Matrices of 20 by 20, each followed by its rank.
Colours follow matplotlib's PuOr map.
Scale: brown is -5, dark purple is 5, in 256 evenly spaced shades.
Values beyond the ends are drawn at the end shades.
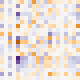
three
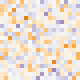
full rank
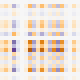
one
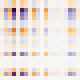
one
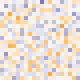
full rank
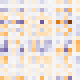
two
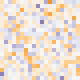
full rank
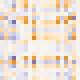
two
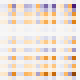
one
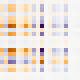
one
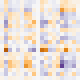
two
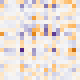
three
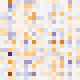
three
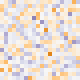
full rank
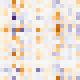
three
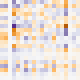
two
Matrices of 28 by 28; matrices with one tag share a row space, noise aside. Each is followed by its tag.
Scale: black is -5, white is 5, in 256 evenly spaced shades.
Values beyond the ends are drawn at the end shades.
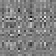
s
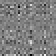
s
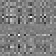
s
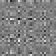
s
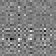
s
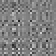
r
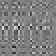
r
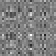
s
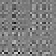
r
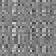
r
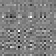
s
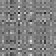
s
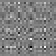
s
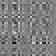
r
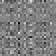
s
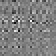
r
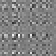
r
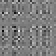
r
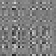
r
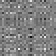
s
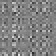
r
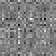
s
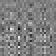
s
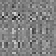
r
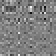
s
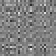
s
